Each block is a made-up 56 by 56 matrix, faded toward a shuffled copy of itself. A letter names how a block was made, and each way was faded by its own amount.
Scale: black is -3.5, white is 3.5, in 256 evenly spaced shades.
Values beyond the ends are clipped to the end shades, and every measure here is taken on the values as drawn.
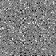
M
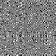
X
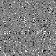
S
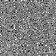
M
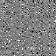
S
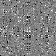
S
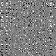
X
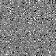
M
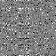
S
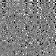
X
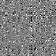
S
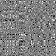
X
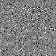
M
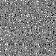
M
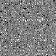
M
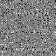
M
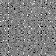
S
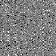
M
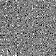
M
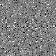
M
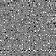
S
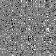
M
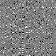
X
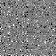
S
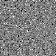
M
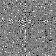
S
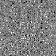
M
